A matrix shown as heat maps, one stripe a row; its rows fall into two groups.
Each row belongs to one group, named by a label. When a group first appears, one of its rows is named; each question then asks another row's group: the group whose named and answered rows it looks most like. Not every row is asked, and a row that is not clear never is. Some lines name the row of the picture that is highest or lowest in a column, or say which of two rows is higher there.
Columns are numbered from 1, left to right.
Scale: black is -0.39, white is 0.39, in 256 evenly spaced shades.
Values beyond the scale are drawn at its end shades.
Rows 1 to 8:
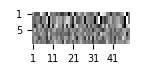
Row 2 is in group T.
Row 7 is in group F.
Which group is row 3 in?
T
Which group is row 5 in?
F
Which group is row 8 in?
F
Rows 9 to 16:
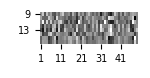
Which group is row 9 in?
F
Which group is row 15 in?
T
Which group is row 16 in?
T
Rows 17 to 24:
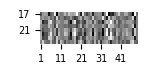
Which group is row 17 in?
T
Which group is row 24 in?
F
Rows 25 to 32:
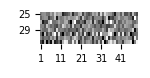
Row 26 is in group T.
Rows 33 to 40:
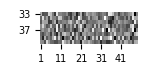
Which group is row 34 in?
F
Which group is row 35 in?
T
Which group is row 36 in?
F
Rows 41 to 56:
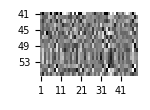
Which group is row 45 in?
T
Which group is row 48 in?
T
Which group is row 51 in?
F
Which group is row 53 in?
F
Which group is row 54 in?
T
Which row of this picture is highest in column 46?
46
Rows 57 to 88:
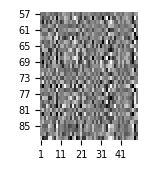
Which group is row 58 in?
T
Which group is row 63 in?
F
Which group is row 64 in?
T
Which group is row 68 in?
T
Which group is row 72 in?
F
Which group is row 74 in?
F
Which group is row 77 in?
T
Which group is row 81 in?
F
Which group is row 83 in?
F
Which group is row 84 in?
F
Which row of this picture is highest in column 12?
80
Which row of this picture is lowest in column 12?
70
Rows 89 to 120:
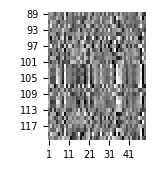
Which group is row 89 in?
F
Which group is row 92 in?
F
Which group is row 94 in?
T
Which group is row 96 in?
T
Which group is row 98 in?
T
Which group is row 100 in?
T
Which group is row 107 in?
F
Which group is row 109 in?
F
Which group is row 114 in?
T
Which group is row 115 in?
F
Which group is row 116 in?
T
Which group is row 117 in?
F
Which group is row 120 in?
F
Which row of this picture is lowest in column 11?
95
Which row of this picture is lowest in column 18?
119
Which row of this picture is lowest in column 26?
119
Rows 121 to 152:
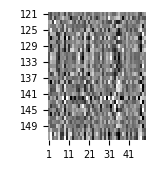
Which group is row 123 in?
F
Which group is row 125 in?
F
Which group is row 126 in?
T
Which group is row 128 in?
T
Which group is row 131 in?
T
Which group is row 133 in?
T
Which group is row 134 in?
T
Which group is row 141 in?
T
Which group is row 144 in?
T
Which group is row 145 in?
T
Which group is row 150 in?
F
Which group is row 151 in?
F
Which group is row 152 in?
F
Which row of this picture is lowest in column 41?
142
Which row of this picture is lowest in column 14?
142
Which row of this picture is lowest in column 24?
142
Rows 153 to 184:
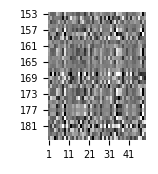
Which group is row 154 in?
F
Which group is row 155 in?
T
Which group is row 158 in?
T
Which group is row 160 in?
F
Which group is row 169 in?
F
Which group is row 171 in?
F
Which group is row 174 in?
T
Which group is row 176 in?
T
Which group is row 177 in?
T
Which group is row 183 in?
T
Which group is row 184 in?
F
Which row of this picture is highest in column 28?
184
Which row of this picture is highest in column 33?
181
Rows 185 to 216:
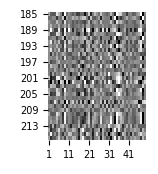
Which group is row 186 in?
T
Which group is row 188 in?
F
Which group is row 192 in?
F
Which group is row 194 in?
F
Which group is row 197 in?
T
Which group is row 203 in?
T
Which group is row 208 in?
F
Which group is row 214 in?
T
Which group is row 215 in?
F
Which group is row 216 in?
T
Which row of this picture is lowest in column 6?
202
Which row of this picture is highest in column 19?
202
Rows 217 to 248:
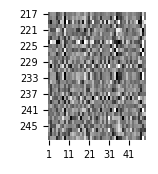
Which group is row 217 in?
T
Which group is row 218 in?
T
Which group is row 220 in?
T
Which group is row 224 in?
T
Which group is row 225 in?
T
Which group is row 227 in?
T
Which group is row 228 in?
F
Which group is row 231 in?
F
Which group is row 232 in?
T
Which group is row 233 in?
T
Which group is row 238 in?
F
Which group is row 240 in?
F
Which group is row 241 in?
T
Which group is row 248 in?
T
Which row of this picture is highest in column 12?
238
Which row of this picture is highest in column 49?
219
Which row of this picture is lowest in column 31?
238
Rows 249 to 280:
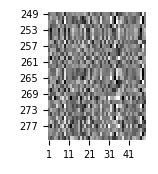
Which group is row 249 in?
T
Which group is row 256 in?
F
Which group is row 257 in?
T
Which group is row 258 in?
T
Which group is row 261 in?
F
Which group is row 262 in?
T
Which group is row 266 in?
T
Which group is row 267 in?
F
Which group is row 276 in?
F
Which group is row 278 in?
F
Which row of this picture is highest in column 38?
280
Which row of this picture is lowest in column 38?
270
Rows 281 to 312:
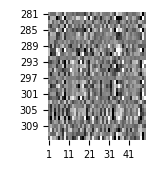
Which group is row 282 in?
T
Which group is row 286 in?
T
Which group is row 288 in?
F
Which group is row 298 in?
T
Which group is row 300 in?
T
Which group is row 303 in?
F
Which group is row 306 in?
F
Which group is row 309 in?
F
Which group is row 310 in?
F
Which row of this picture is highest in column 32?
312
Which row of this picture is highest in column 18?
291
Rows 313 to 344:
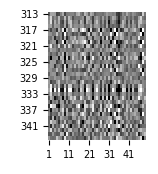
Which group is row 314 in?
F
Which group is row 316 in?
F
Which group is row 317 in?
T
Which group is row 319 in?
F
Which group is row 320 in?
T
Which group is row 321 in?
F
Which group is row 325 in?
T
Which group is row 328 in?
T
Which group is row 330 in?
T
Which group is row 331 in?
F
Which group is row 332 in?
F
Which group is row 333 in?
F
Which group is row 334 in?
F
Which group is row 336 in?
T
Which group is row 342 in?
F
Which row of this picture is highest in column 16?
336
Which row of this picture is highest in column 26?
317
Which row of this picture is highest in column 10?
343
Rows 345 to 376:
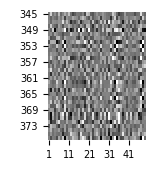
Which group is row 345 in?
F
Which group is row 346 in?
T
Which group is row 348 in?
F
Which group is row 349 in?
F
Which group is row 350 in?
F
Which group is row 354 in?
T
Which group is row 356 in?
F
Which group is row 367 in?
F
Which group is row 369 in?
F
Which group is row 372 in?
T
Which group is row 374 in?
F
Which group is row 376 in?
T
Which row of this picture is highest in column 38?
375
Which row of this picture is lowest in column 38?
349
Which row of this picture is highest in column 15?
352
